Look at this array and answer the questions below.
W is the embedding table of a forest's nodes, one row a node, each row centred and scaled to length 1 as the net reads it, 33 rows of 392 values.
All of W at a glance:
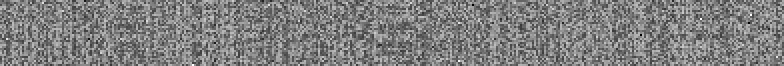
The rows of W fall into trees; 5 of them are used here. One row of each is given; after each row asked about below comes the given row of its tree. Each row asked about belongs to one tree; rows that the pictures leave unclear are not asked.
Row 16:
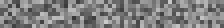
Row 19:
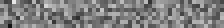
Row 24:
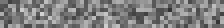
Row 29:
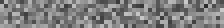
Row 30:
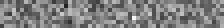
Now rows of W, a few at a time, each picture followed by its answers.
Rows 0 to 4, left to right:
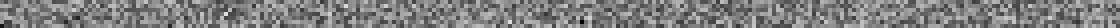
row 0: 19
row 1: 24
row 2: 29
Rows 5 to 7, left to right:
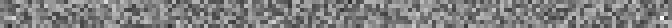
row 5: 19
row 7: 29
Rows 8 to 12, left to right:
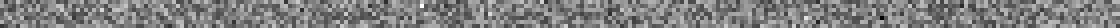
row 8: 19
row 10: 24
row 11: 30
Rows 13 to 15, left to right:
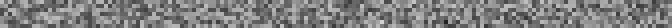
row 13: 16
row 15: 19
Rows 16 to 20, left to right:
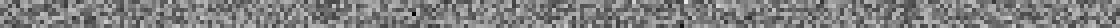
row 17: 29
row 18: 29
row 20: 24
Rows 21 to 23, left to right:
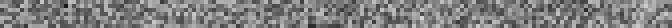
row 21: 16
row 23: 16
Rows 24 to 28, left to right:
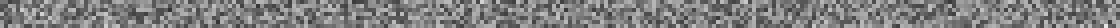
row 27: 16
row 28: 30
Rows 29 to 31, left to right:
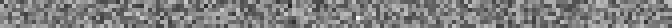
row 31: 16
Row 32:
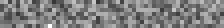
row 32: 24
